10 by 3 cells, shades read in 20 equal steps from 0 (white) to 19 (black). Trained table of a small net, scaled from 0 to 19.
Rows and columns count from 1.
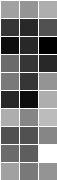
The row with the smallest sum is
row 7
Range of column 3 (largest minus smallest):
19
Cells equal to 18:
2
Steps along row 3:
down up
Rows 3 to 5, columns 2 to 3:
16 19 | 15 16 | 15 8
